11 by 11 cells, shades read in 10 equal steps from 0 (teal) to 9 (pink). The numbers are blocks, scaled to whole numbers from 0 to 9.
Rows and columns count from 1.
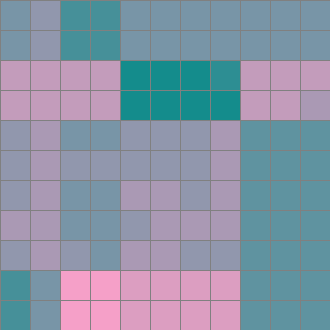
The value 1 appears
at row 3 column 8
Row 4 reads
7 7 7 7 0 0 0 0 7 7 6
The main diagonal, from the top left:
4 5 7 7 5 5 5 6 3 3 3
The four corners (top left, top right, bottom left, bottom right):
4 4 2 3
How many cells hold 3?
21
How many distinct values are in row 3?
3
